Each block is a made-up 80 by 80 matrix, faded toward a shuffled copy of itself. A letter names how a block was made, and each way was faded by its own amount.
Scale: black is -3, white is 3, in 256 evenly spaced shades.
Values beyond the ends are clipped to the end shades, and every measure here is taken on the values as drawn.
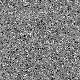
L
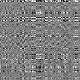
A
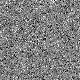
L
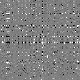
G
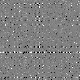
G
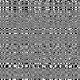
A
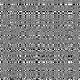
A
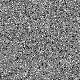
L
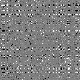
G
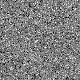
L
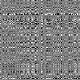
A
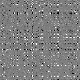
G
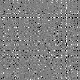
G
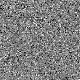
L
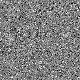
L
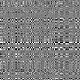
A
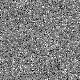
L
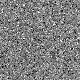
L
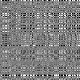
A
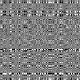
A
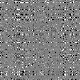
G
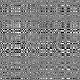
A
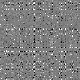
G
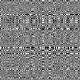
A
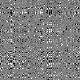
G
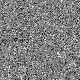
L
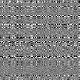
A
